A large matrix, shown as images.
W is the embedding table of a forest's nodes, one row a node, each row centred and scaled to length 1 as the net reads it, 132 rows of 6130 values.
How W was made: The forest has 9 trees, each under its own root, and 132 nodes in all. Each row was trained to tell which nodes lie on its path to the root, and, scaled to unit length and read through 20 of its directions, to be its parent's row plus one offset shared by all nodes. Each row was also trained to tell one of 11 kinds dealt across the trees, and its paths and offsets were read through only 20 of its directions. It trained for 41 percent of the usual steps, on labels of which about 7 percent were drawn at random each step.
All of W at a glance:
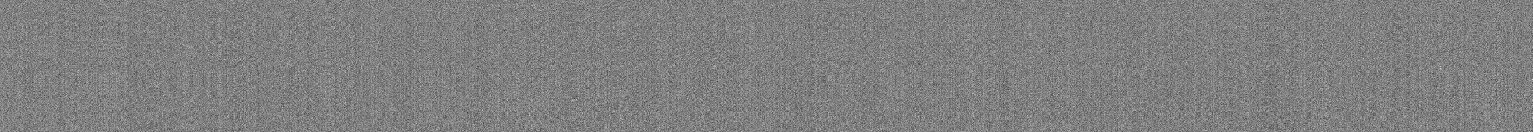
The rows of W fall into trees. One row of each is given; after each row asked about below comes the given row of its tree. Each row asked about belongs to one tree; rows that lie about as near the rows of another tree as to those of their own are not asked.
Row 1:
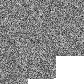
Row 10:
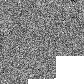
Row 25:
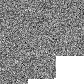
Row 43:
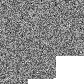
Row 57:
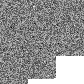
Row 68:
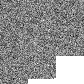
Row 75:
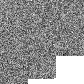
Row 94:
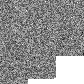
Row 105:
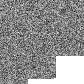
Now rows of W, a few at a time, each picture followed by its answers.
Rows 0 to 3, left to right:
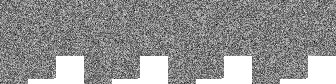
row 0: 68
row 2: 43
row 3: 105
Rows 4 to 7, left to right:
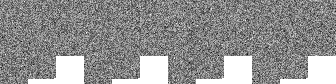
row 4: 75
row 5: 25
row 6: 75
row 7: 94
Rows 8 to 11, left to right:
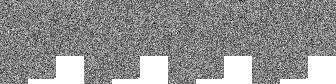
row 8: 94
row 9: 25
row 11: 57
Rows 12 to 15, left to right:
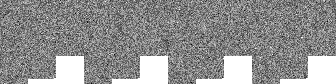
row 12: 1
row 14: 10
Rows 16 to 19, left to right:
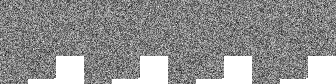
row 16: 75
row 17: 57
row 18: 75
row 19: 68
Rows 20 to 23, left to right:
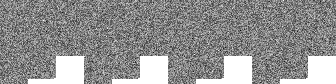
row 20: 105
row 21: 94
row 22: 25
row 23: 25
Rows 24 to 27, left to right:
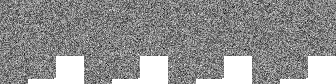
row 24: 94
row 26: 68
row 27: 68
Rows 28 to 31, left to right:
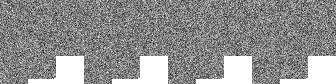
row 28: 68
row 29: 94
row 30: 43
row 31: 10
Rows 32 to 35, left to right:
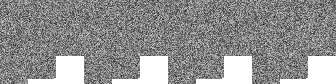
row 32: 1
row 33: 25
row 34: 94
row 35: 25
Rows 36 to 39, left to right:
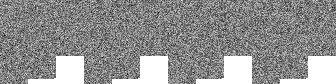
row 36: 75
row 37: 25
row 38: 105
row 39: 57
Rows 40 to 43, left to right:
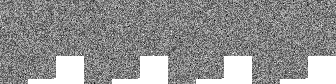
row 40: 75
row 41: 68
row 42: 1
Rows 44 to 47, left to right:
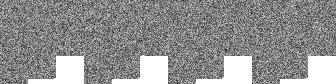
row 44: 75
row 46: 25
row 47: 43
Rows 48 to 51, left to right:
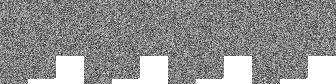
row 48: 57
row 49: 94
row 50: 25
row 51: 25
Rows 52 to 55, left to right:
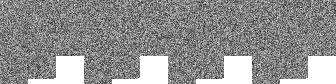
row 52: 75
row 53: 43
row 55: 57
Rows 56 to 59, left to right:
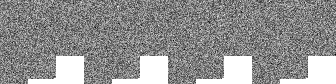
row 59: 68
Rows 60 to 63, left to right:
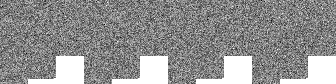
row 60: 1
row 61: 57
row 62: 105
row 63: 94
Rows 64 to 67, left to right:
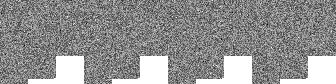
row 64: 10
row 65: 25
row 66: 25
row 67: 25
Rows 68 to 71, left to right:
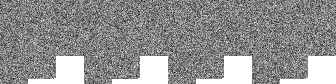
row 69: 25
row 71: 75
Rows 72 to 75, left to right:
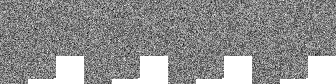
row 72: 75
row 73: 105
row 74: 75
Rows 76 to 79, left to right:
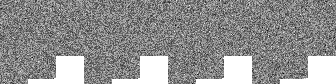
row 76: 68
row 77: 57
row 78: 105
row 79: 43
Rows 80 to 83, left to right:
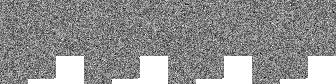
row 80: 57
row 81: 105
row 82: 75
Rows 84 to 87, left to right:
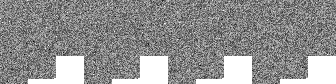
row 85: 105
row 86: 105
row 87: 94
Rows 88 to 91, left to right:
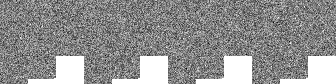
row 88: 68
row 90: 43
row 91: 94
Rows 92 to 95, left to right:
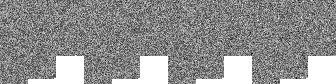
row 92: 75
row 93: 105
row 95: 94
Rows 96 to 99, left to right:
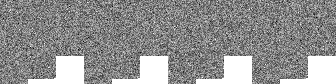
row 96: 25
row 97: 1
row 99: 10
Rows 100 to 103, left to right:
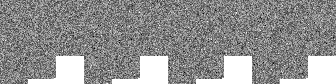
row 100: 43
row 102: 75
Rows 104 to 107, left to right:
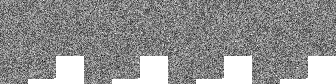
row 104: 10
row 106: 25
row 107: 105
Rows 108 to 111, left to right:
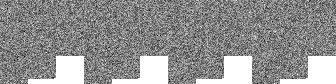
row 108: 75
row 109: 75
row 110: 94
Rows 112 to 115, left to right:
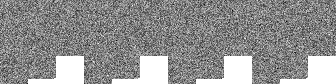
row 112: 10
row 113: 105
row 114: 10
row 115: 105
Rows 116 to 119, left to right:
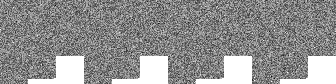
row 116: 43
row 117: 43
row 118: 43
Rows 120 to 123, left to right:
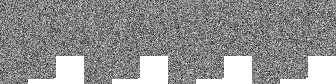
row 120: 105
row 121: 10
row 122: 94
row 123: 68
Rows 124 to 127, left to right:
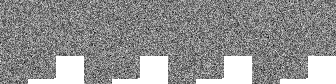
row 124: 75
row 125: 25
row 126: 94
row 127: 75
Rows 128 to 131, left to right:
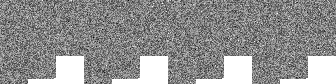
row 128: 57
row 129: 57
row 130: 25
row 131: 68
